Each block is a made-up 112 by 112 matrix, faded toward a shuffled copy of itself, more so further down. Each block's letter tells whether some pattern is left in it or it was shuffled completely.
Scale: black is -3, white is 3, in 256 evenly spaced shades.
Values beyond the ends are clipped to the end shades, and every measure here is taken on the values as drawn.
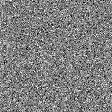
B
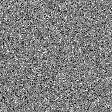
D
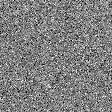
D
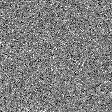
D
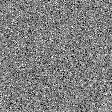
D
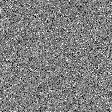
B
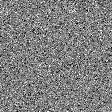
D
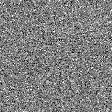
B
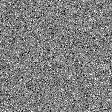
D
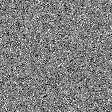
D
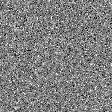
B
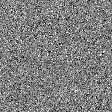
B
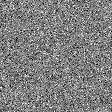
D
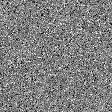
D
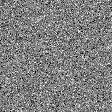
D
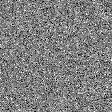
B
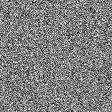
B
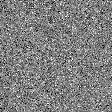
B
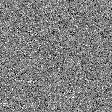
B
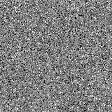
B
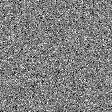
B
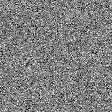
B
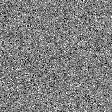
B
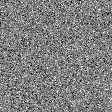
D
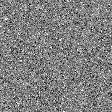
B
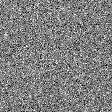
B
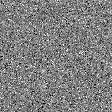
B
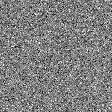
B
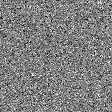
B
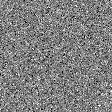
B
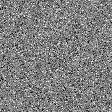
B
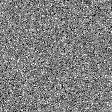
B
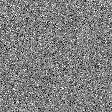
B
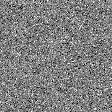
D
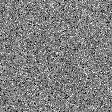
B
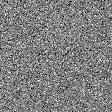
D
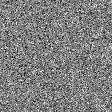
D
